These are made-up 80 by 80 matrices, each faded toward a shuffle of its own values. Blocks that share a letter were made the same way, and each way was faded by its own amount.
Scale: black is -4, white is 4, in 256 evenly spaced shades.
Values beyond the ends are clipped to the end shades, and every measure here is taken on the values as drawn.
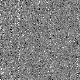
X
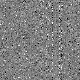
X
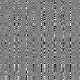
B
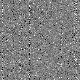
X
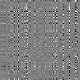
B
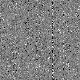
X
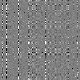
B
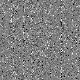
X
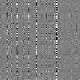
B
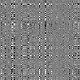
B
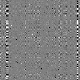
B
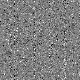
X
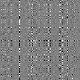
B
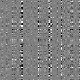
B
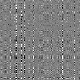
B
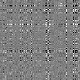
B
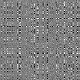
B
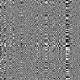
B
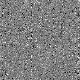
X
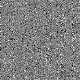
X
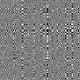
B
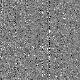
X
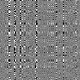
B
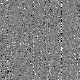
X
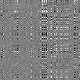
B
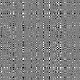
B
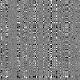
B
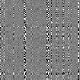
B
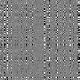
B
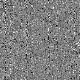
X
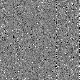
X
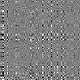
B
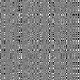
B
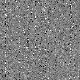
X
